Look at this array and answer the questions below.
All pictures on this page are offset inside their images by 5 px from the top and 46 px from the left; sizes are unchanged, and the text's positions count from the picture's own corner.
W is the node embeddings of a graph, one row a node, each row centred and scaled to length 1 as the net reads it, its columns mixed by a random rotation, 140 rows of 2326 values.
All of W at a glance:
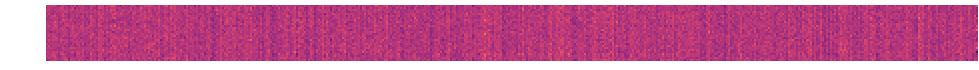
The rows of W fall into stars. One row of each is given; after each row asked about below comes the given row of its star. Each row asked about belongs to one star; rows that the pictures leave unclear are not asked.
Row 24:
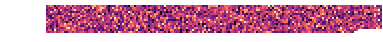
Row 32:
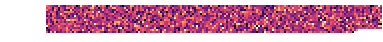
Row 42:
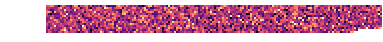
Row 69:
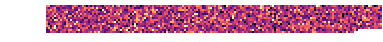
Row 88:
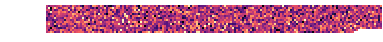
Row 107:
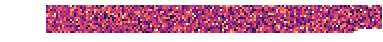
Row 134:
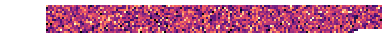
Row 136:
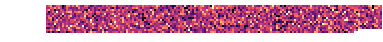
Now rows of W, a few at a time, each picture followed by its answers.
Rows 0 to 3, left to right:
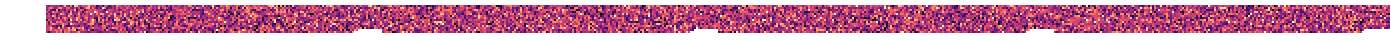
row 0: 107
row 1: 134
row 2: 136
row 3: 136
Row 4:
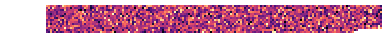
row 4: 42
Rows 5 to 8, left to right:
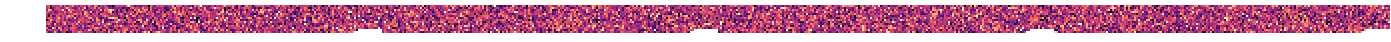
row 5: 88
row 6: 88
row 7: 134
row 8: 24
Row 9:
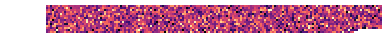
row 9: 134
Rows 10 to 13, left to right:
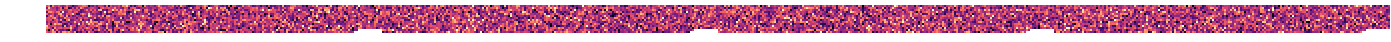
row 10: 134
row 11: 136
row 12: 88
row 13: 134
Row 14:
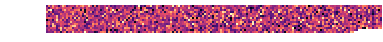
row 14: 42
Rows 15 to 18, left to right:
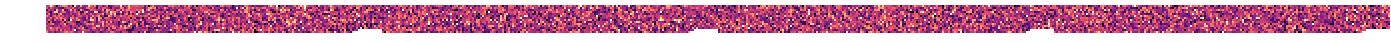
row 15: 107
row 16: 107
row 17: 69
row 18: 88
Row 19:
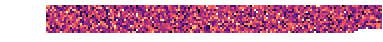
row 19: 69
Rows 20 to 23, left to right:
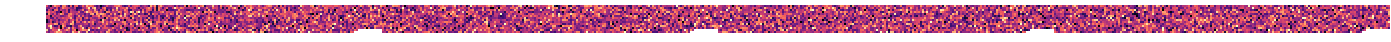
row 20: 107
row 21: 69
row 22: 134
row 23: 32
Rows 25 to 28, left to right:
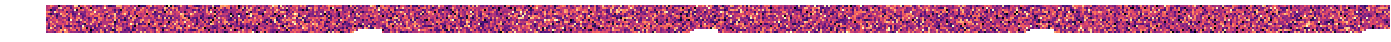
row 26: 24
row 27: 88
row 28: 24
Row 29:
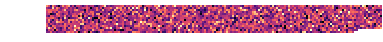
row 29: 42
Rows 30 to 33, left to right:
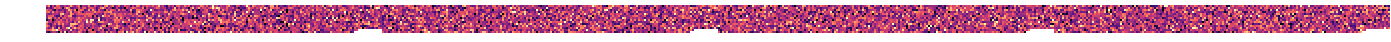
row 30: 136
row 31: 88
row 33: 24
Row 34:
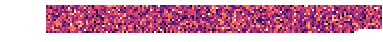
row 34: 136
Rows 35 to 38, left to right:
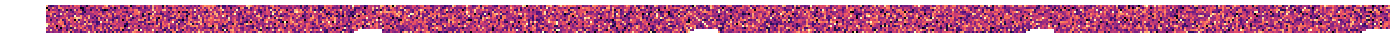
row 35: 69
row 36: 88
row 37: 69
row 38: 69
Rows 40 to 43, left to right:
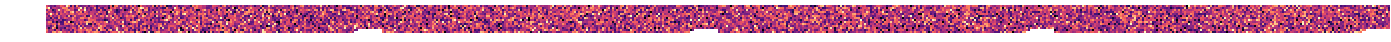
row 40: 88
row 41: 88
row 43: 24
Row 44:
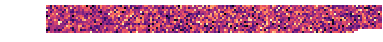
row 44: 69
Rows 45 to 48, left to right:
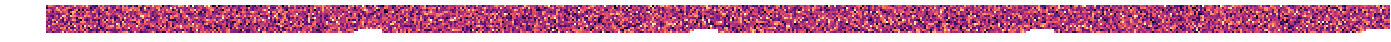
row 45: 42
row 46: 107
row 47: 88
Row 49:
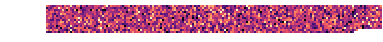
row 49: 136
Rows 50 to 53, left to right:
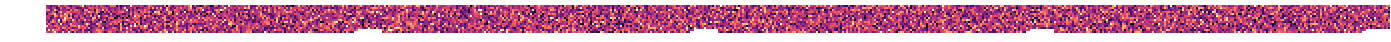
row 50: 32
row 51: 32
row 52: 136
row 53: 136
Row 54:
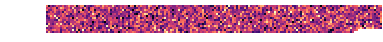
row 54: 32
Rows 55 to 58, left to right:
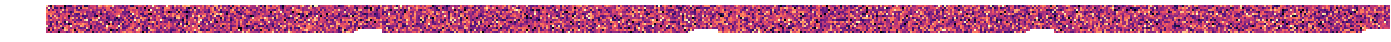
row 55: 69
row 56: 107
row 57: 24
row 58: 88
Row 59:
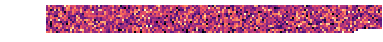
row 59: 134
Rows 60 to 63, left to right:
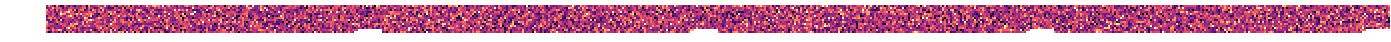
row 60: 136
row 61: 107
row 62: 42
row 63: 88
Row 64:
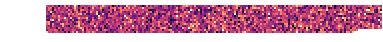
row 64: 24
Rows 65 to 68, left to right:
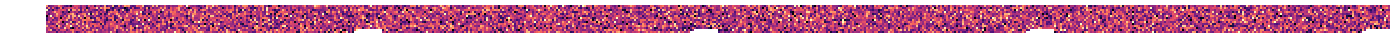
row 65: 69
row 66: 69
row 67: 42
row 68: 136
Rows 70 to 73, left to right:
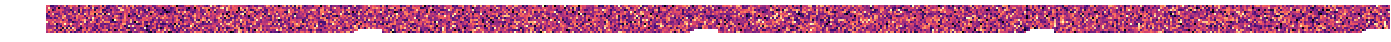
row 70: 24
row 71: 134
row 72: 134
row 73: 69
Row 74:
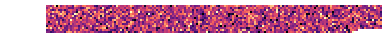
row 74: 107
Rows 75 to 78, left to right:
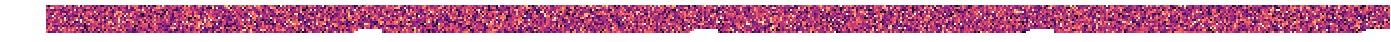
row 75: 107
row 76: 107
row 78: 134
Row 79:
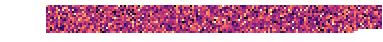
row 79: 88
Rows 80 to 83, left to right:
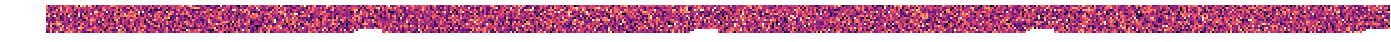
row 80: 107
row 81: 42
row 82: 107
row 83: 24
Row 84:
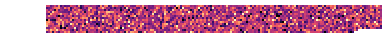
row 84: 136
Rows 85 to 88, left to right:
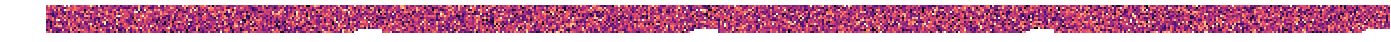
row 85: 42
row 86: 134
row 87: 134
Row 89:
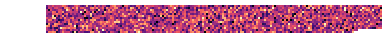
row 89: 134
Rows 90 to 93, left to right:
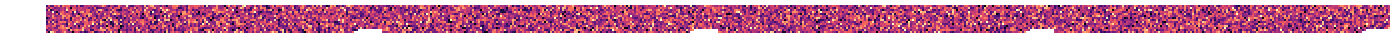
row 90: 134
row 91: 107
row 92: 24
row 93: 134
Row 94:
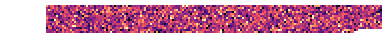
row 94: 42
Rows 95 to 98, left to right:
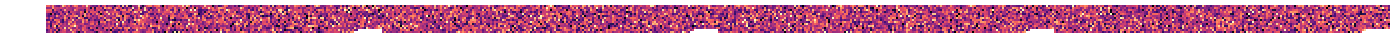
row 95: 42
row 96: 69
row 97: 42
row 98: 24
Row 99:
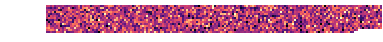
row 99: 136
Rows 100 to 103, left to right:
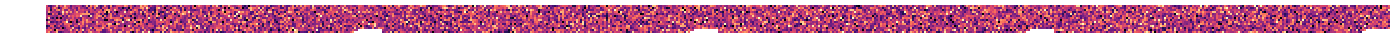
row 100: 88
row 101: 42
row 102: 107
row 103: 136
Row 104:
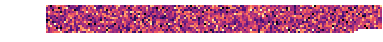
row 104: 88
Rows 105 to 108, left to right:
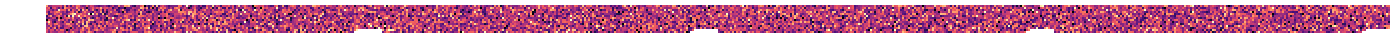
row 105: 88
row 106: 136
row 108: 134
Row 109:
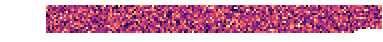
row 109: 69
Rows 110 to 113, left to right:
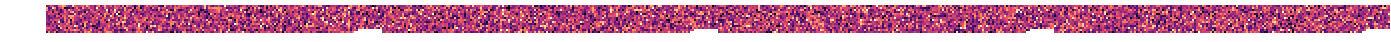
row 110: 42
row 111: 32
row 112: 42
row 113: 32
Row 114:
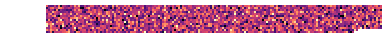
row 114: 107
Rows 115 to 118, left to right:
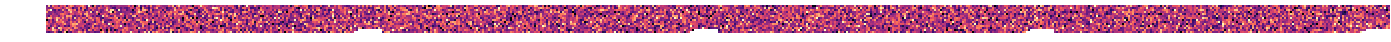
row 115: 136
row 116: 134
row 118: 42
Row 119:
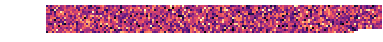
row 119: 134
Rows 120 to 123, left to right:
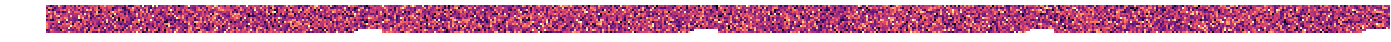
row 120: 69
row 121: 24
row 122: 24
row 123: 88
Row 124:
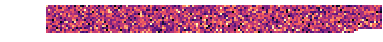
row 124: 88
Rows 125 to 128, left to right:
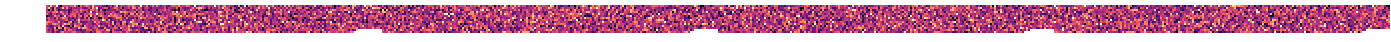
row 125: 24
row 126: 69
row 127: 24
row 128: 24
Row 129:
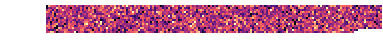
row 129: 134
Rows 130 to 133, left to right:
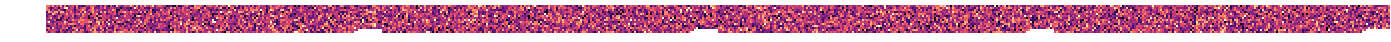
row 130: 88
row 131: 136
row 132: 107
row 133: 69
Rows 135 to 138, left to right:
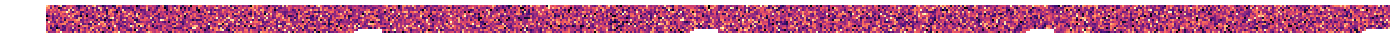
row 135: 88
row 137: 107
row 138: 107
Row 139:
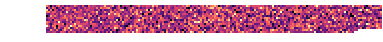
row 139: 69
